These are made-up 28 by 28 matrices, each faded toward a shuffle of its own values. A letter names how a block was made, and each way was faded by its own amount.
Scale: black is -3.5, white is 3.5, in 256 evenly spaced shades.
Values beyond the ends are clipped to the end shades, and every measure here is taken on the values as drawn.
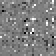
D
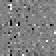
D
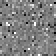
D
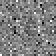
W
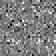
W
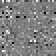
D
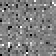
D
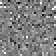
W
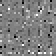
D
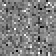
W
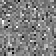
W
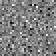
W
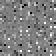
D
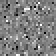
W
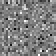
W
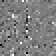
D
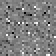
D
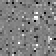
D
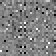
W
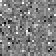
W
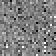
W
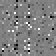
D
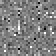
W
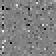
D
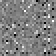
W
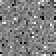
W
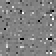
D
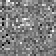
W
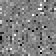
W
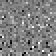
W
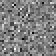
W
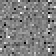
W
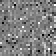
W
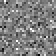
W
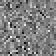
W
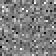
W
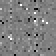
D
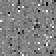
D
